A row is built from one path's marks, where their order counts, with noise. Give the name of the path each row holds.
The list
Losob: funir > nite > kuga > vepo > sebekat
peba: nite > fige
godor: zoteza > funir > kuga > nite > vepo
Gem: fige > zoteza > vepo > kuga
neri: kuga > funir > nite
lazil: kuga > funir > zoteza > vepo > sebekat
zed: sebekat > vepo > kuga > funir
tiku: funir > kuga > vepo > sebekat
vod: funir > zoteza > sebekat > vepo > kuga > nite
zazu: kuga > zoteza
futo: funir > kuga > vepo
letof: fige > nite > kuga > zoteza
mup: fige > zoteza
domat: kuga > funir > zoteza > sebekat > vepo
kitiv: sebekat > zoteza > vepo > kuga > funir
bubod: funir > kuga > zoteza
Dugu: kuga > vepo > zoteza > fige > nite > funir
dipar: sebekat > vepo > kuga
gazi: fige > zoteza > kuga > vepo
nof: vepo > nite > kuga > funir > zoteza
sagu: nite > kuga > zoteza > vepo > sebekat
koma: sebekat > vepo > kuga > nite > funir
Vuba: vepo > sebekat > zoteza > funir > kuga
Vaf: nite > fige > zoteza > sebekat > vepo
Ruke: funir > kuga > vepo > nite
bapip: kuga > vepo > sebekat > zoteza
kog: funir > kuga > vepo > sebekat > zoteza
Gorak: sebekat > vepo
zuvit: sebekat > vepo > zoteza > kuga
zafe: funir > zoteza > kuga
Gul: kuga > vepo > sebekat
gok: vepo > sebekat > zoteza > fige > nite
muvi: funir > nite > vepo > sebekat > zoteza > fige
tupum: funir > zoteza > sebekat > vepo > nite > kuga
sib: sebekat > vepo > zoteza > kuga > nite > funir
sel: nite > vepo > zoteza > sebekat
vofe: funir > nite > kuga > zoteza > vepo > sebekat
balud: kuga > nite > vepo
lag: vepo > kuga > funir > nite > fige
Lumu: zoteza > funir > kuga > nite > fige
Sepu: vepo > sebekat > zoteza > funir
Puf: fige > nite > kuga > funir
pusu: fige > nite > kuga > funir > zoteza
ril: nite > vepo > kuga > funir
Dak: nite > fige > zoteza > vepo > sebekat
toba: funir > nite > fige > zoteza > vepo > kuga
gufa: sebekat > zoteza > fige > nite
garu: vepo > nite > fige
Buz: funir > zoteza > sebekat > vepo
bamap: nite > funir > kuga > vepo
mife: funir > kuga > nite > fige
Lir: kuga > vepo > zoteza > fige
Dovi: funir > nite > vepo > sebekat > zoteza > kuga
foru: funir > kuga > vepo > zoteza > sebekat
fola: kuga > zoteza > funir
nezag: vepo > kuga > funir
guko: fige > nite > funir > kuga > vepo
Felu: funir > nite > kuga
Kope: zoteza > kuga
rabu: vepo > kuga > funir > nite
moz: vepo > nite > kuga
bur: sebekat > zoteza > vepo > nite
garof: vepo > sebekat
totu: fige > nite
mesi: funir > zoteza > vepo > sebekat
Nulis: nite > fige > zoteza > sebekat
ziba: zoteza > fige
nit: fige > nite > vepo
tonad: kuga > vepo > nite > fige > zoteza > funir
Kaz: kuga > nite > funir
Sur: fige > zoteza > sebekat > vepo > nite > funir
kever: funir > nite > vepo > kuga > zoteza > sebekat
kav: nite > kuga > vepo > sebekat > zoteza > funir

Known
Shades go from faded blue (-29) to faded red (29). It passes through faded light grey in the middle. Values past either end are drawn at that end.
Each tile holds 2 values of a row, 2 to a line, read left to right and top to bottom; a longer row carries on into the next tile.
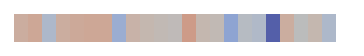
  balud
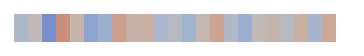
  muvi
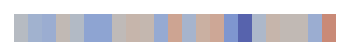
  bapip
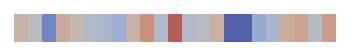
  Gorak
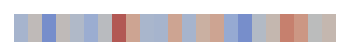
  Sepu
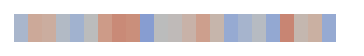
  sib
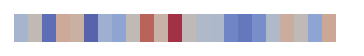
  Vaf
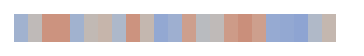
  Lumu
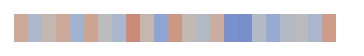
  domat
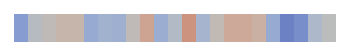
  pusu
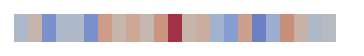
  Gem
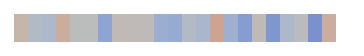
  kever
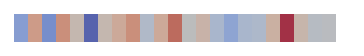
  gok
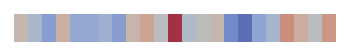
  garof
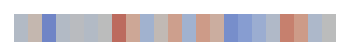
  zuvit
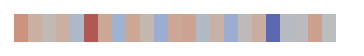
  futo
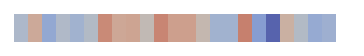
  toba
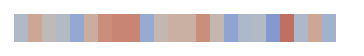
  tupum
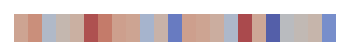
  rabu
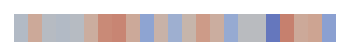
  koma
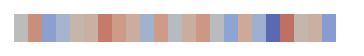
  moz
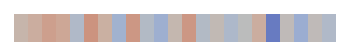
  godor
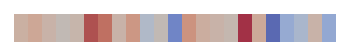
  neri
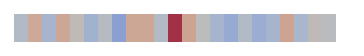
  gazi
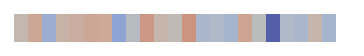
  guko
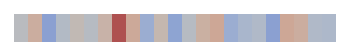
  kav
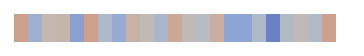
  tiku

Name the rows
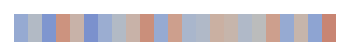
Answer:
ziba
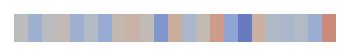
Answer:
kog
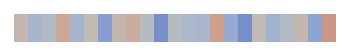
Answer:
foru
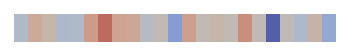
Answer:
Kaz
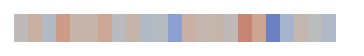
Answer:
lag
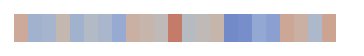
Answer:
Gul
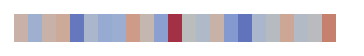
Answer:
mesi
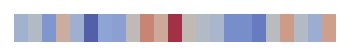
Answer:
Dak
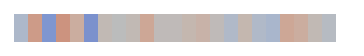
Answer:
garu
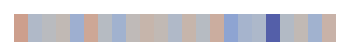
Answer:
Losob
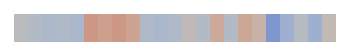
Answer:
zafe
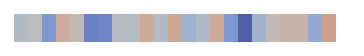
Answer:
sel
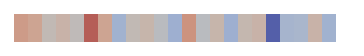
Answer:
bamap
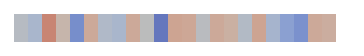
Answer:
bubod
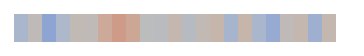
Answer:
Kope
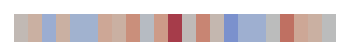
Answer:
bur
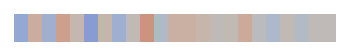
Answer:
peba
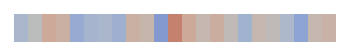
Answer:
zazu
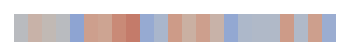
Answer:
Vuba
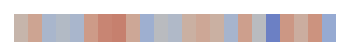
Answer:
nezag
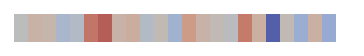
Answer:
Felu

